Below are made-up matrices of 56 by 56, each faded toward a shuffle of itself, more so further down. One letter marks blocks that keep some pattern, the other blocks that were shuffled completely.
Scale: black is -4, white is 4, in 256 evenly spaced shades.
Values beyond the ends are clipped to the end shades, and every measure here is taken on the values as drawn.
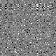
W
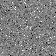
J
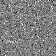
J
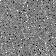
J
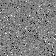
J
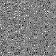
W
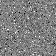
J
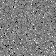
J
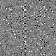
W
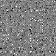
W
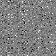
W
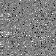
W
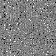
W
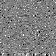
W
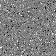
J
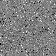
J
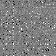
W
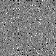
W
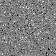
J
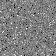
J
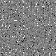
W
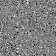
W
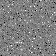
J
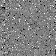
W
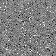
W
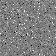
J
